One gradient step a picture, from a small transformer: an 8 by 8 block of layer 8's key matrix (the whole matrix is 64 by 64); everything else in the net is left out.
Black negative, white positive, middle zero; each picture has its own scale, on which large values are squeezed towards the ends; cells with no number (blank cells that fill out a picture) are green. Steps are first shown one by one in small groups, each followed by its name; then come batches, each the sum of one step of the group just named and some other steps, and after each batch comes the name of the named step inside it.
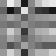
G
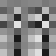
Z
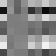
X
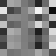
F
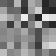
F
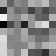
X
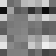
X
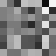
F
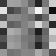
F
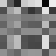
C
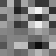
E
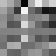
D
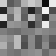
C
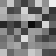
D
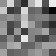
D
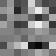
E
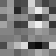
E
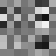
E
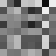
C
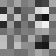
E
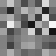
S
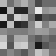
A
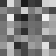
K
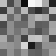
K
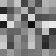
S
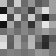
A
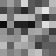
A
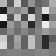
K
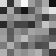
A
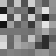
A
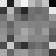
K
